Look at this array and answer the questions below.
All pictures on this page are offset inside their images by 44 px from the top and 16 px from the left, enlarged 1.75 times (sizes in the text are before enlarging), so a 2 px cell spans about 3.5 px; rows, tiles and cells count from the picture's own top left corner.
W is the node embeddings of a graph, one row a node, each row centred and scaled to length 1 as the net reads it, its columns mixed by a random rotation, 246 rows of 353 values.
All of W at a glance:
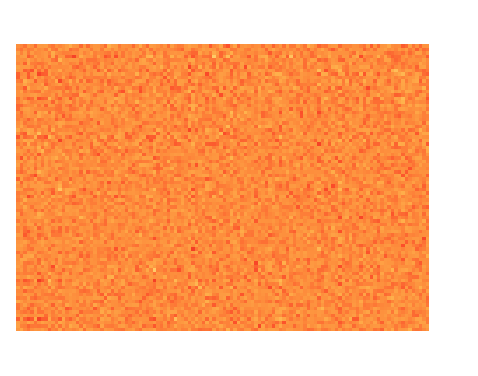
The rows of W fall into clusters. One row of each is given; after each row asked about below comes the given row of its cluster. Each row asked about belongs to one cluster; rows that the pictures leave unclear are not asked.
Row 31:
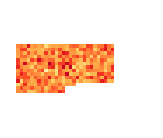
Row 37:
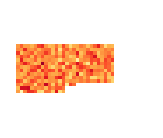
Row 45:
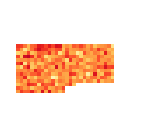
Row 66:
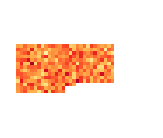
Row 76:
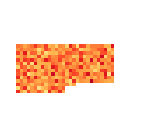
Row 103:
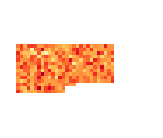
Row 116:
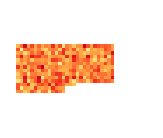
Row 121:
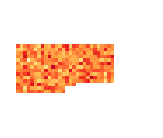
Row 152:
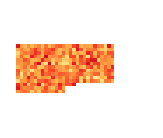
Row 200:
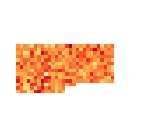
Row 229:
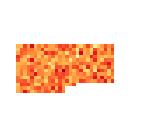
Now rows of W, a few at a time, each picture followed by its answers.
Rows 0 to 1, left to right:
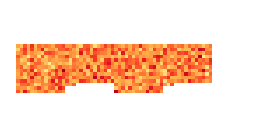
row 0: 229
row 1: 76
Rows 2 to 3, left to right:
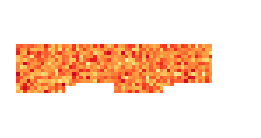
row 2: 37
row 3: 121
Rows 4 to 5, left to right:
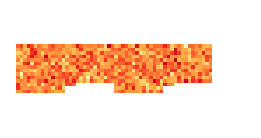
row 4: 152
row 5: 66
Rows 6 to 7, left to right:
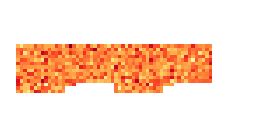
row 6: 200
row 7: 116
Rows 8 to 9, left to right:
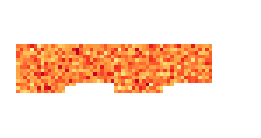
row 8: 103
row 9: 116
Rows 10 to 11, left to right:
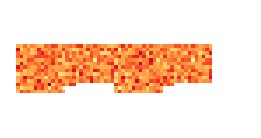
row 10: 116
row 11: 116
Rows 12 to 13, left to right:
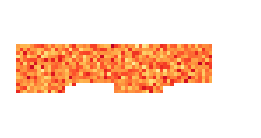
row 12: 76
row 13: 121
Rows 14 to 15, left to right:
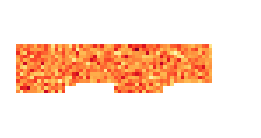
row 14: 37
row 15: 45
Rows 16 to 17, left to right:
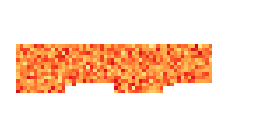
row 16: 76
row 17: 200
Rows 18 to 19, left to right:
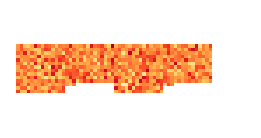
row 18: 76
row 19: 200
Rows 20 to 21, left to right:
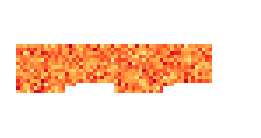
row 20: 200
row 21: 66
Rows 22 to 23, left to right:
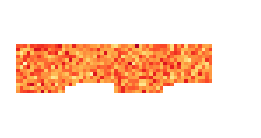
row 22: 45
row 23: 66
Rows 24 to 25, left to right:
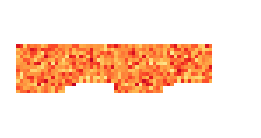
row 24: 152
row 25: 152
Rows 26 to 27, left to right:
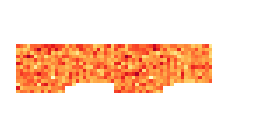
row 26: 45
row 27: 45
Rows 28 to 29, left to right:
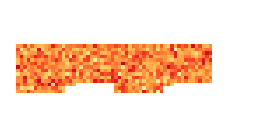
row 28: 116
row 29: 37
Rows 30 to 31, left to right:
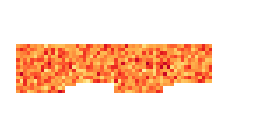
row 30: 31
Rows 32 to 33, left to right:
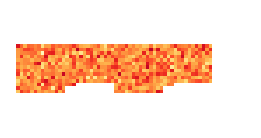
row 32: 152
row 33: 31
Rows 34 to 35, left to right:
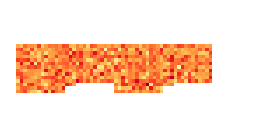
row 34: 66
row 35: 116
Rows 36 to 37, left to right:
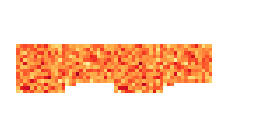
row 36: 37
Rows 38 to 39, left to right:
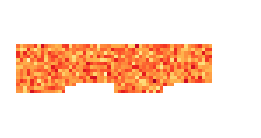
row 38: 121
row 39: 66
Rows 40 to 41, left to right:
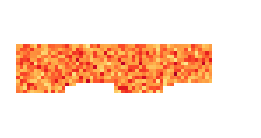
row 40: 66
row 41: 37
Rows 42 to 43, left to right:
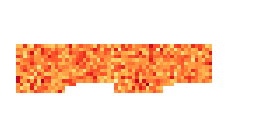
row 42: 200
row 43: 116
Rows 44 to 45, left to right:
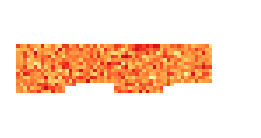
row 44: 121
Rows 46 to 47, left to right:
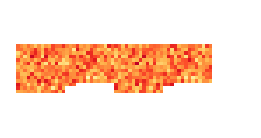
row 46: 152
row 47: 152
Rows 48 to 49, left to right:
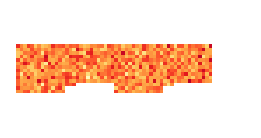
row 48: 152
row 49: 76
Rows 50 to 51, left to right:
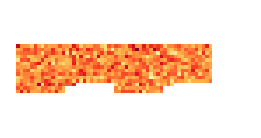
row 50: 152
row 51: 45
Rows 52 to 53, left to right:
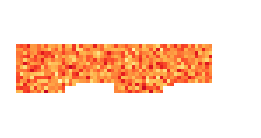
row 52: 37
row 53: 121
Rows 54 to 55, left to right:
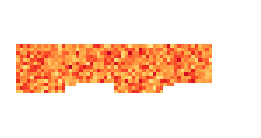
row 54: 37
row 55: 200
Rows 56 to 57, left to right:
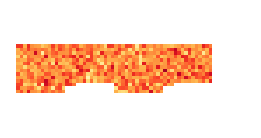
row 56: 152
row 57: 103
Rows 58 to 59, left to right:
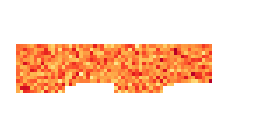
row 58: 37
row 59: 103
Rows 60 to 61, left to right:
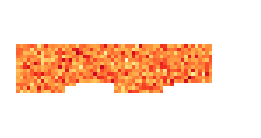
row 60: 103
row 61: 121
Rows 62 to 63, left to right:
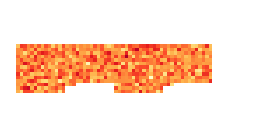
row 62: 37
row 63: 45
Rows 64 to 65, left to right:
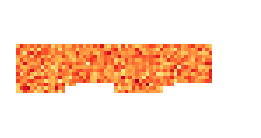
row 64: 37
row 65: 116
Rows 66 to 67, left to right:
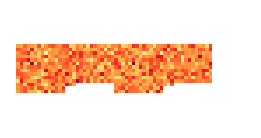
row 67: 76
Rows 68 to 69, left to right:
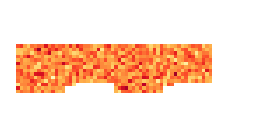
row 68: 45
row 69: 37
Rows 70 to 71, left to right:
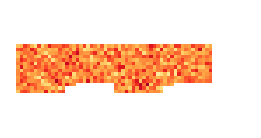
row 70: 66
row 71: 116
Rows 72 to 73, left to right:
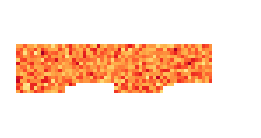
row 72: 200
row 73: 103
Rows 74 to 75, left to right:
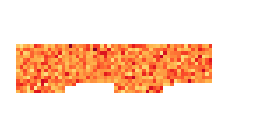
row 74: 200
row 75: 76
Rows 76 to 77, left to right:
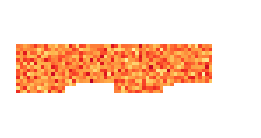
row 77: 121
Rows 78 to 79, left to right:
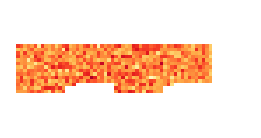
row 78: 121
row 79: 45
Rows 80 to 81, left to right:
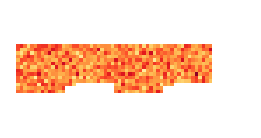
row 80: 45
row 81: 31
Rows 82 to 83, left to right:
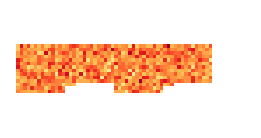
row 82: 31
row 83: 200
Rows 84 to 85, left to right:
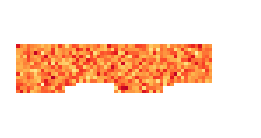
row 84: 152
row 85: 37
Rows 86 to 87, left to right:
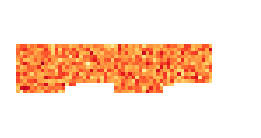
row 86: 37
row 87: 31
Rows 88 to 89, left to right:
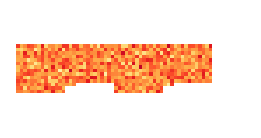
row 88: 121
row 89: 76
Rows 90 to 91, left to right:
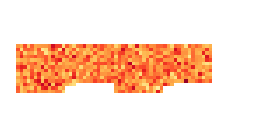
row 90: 116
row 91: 66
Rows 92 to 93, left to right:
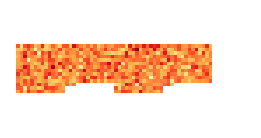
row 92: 121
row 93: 45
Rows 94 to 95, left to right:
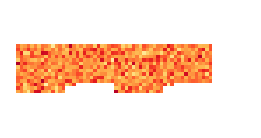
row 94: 200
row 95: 76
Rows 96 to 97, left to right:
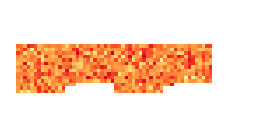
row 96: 103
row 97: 152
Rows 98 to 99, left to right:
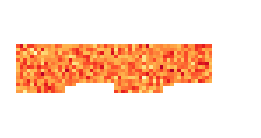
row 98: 103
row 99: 229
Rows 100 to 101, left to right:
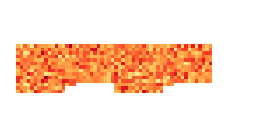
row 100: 200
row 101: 37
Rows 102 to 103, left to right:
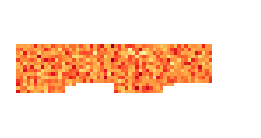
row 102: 76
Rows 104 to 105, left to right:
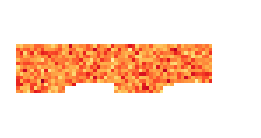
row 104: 200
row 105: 103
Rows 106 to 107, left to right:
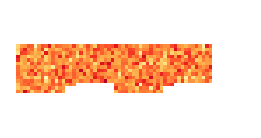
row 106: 229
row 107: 152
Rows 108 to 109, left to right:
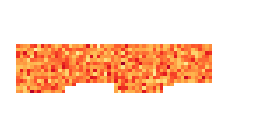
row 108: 121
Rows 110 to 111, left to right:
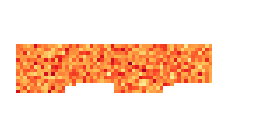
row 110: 76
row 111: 66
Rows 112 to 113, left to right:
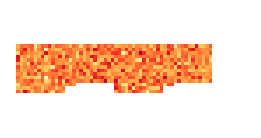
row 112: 229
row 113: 200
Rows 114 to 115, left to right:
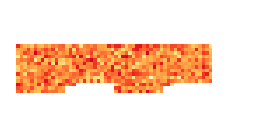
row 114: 152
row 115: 45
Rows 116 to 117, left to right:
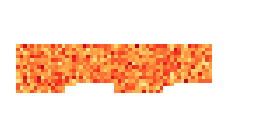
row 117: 66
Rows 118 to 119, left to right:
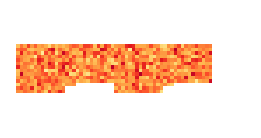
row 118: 31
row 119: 103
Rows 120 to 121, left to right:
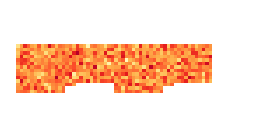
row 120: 66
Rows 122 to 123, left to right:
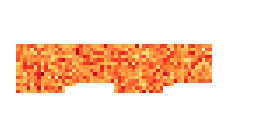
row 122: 103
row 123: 66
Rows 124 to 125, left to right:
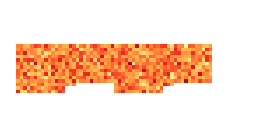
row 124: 76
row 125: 66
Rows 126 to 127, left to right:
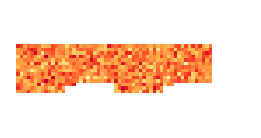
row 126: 152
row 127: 37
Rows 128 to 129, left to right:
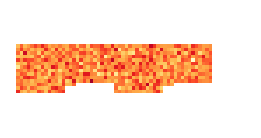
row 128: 76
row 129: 116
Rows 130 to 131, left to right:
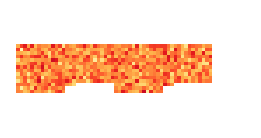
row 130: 116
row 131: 66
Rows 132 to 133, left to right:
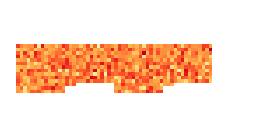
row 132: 121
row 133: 31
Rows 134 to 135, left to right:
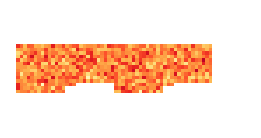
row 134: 152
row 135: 37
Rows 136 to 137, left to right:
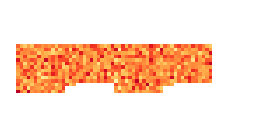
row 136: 76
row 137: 116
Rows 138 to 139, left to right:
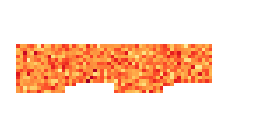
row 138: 121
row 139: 66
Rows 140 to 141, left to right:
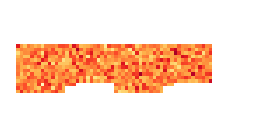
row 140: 152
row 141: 103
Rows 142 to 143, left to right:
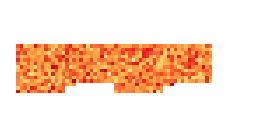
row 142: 76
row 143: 152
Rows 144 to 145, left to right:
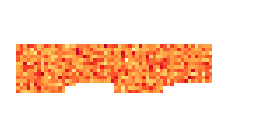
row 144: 103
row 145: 121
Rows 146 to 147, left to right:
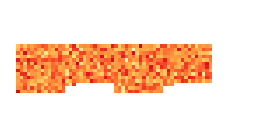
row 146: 76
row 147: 121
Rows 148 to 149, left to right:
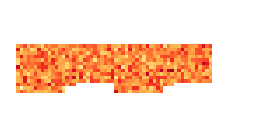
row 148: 116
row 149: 229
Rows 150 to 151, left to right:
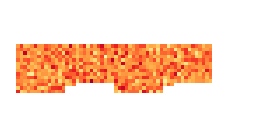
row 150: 76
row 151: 37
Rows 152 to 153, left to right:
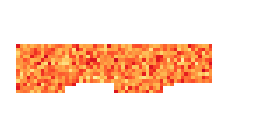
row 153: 76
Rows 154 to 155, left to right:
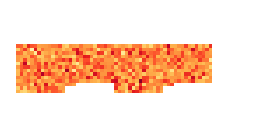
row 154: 103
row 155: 200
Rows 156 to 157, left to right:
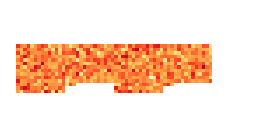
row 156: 37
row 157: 45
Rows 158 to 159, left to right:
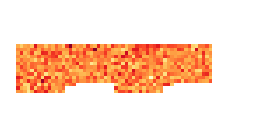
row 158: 200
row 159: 45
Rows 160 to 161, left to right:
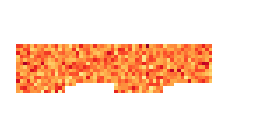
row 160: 37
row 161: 229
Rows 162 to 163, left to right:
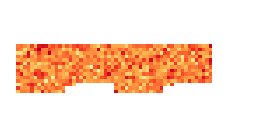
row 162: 45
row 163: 76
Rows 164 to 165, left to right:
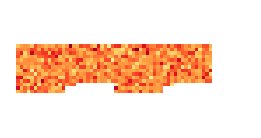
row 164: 200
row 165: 45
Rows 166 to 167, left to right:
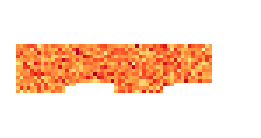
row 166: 103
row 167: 66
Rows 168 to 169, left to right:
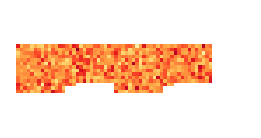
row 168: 152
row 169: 103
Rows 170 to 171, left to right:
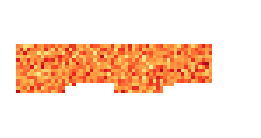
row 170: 76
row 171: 229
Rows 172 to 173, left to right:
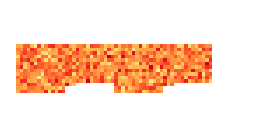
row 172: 66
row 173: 121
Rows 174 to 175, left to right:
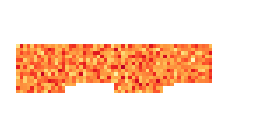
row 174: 31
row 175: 116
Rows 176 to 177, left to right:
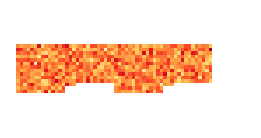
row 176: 66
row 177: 31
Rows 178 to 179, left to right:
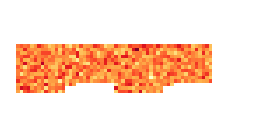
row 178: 37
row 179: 45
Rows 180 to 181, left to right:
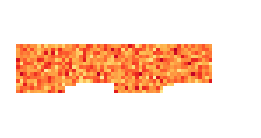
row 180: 31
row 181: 103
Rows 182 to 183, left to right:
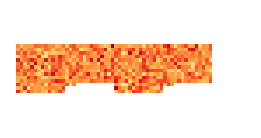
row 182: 76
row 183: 200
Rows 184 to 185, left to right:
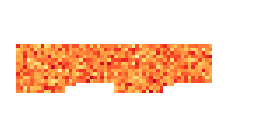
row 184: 121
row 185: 66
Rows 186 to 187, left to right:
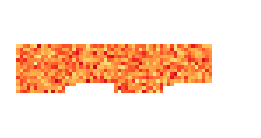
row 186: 66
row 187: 37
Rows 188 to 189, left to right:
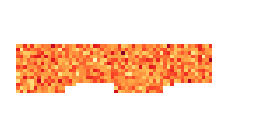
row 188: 116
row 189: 76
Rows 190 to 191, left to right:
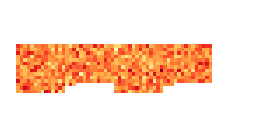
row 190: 37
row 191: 229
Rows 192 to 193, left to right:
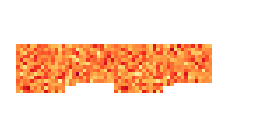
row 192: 37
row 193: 37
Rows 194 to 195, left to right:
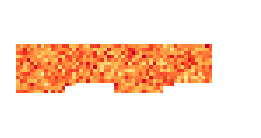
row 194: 66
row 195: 152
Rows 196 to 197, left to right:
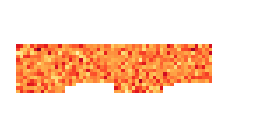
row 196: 45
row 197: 200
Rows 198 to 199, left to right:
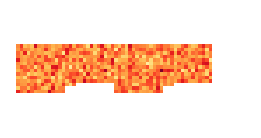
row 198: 76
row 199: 229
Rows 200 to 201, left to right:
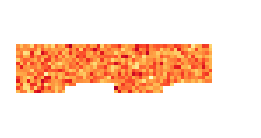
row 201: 45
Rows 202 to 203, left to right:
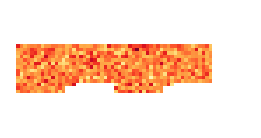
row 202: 152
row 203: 45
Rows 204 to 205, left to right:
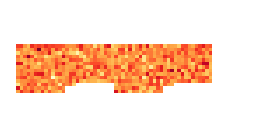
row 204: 45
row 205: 229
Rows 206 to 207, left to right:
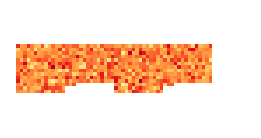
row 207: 200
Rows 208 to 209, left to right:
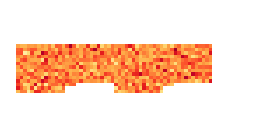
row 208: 200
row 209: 103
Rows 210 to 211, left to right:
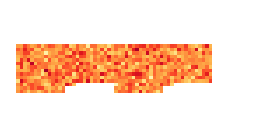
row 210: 66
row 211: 45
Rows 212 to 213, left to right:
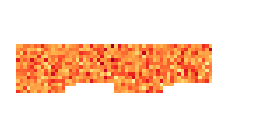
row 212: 76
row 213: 31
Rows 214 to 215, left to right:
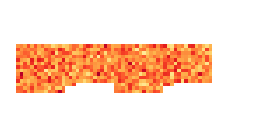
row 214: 31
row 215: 66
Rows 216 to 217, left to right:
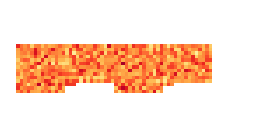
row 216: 152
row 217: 37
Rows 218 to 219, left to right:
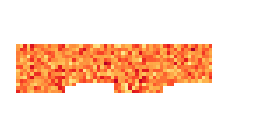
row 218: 229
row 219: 200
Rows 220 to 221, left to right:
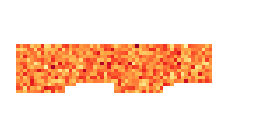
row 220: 121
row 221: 66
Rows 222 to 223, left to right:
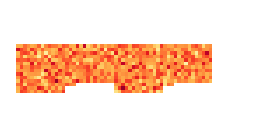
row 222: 66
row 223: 37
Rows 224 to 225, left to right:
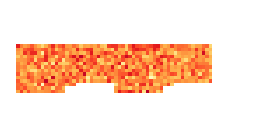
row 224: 152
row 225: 45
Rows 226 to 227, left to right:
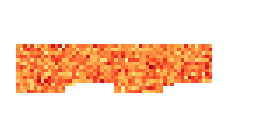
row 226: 116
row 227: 121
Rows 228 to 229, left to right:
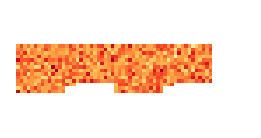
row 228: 76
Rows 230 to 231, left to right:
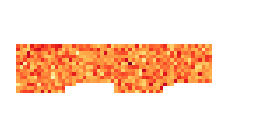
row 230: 45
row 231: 66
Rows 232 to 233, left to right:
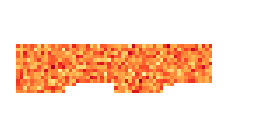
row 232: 121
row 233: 200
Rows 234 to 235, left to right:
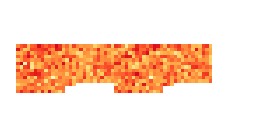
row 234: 45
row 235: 45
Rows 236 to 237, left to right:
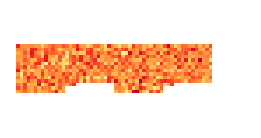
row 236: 152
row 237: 200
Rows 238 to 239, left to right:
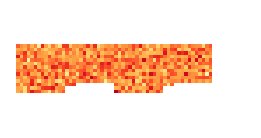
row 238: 121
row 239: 76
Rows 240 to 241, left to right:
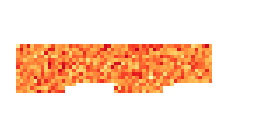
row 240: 31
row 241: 45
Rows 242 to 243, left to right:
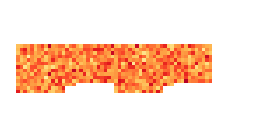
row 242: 229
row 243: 66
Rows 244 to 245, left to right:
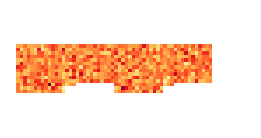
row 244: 116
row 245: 37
